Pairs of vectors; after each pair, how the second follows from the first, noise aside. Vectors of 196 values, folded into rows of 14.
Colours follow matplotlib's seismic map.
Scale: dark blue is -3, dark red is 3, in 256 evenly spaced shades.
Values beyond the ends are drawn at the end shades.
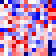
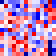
copied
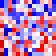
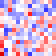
shrunk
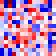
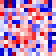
copied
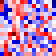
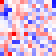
shrunk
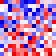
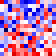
copied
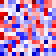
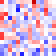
shrunk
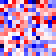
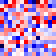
copied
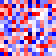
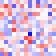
shrunk
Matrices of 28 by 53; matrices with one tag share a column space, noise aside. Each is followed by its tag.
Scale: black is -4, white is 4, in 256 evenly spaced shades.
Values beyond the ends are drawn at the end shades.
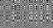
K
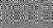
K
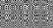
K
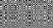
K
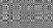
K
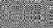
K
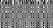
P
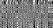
P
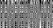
P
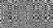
K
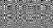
K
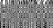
P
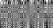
P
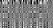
P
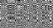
K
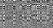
K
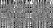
P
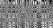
P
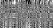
P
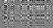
K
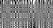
P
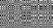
K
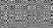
K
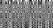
P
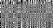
P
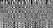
P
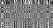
P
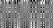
P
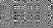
K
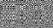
K
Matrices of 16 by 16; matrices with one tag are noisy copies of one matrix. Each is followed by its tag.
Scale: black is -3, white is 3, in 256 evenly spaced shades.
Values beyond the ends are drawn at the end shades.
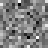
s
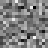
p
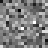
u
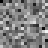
u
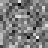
s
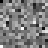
u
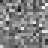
u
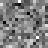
s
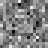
s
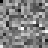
u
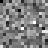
u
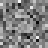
s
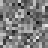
s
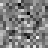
s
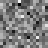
s
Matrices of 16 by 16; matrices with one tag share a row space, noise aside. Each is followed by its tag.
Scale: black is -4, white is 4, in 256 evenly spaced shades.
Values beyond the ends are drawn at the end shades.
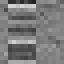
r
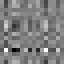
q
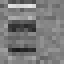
r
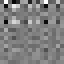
q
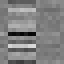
r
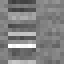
r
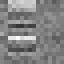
r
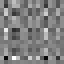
q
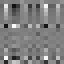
q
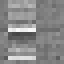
r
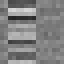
r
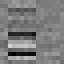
r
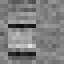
r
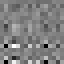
q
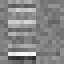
r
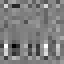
q
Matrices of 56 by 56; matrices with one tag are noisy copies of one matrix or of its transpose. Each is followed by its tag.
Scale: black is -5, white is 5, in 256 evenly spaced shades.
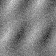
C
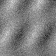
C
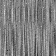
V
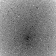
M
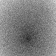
M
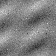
C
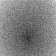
M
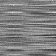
V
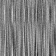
V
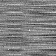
V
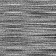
V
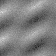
C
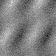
C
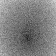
M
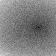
M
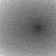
M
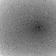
M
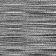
V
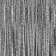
V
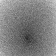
M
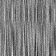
V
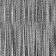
V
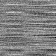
V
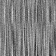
V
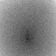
M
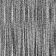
V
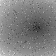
M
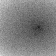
M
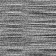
V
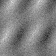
C
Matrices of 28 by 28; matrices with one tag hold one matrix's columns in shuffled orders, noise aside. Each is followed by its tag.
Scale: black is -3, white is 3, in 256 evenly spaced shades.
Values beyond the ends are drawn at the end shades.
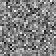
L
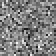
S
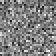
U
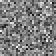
L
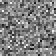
L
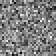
U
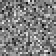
U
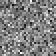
U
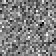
U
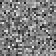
L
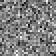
U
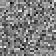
L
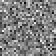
L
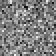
U
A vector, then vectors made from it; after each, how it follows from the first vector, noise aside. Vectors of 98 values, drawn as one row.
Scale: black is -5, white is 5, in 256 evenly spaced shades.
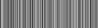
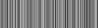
reversed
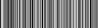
scaled up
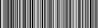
scaled up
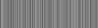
shrunk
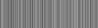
shrunk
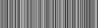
reversed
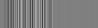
partly zeroed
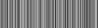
reversed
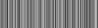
reversed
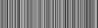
reversed
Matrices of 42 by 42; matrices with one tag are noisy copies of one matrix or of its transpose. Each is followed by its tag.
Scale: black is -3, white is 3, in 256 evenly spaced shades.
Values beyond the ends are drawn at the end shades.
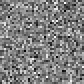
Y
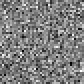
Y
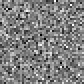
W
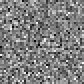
W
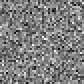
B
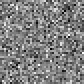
Y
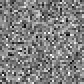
B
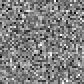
W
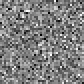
W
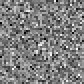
W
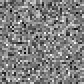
B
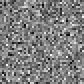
B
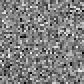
Y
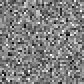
B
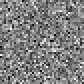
W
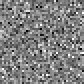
W
